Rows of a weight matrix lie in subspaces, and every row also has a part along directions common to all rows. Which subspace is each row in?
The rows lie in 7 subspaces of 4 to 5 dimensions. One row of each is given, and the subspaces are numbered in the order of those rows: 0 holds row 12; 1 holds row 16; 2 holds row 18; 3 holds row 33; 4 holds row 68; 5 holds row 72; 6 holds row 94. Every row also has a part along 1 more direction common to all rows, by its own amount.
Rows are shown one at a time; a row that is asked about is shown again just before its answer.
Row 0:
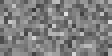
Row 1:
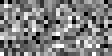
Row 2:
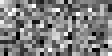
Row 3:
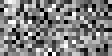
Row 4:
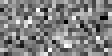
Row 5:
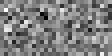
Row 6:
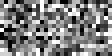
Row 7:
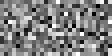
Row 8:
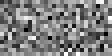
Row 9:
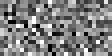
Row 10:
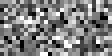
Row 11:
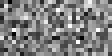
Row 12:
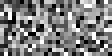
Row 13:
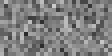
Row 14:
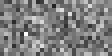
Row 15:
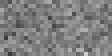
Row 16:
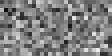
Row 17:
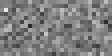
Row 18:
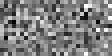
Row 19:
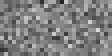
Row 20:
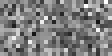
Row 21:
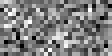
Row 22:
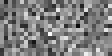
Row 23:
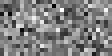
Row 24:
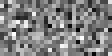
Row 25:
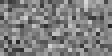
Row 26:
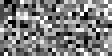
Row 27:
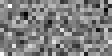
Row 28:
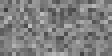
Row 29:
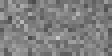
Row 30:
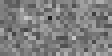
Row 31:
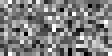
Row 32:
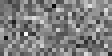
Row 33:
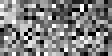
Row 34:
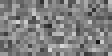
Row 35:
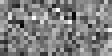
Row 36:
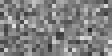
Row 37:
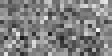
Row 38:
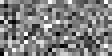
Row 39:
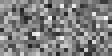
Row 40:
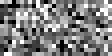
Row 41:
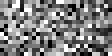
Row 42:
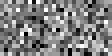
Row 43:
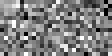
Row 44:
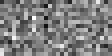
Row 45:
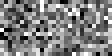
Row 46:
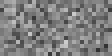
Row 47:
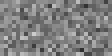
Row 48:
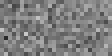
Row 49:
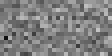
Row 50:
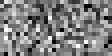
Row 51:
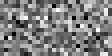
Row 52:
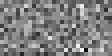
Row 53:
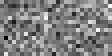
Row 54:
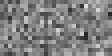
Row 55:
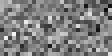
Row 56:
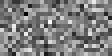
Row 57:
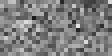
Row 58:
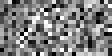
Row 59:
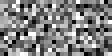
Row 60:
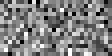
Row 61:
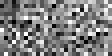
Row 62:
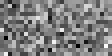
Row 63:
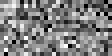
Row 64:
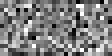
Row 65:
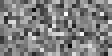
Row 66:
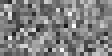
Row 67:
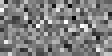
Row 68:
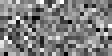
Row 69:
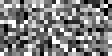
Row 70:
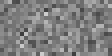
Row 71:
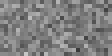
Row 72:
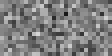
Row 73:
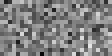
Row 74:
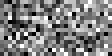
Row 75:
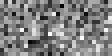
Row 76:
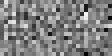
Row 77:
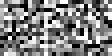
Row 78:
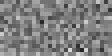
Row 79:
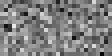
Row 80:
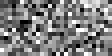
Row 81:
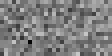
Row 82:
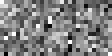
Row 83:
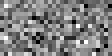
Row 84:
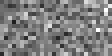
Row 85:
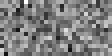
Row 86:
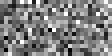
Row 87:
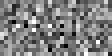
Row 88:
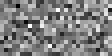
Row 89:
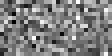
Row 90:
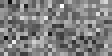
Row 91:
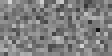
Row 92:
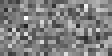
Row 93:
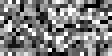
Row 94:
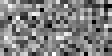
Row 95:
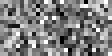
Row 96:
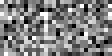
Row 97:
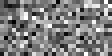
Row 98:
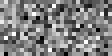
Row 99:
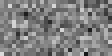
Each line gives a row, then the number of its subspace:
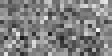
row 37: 2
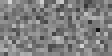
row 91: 4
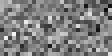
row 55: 1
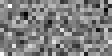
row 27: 6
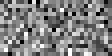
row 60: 0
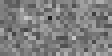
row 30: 5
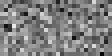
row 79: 3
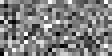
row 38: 4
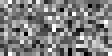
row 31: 0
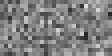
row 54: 3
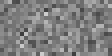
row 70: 2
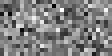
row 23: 0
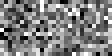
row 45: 6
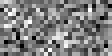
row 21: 1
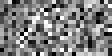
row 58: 2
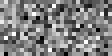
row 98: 1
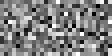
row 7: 5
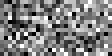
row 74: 0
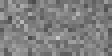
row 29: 6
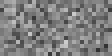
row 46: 1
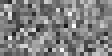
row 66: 0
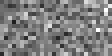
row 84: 6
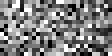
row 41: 6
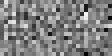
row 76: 2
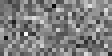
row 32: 0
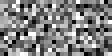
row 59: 5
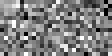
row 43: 6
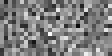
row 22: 2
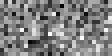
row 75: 2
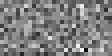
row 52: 5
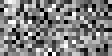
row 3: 1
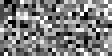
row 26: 2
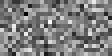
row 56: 3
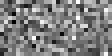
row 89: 5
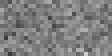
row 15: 0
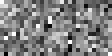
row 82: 1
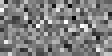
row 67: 1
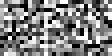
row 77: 3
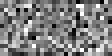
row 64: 5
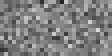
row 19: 4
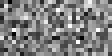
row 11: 4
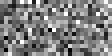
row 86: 0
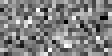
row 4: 1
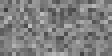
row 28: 3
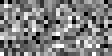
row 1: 4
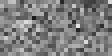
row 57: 4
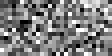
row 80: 4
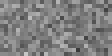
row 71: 6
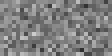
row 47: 5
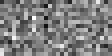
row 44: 4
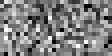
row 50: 6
